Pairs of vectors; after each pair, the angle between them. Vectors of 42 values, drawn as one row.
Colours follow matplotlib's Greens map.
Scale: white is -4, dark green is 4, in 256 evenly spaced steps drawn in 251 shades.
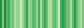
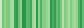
partly opposed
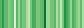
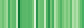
partly opposed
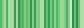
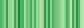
nearly parallel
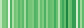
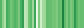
orthogonal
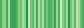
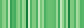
nearly parallel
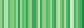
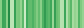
orthogonal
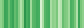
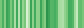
orthogonal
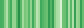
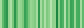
partly opposed
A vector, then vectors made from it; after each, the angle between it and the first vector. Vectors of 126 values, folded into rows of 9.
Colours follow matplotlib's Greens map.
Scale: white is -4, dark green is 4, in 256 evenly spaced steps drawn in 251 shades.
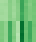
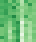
nearly opposite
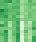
nearly opposite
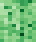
partly aligned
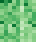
partly opposed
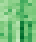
nearly parallel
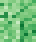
partly aligned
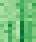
nearly parallel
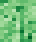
partly aligned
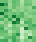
partly opposed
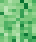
partly aligned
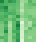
nearly opposite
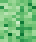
partly aligned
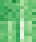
nearly opposite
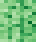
partly aligned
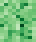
partly aligned
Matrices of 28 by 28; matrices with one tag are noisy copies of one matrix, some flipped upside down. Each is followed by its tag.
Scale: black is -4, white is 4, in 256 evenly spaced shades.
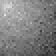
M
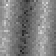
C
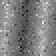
C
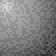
M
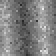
C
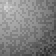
M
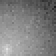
M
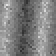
C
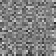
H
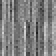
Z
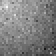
M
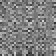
H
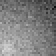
M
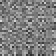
H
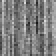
Z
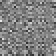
H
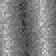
C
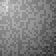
M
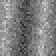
C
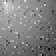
M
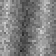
C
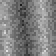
C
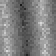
C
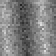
C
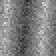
C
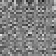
H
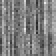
Z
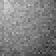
M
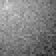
M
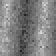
C
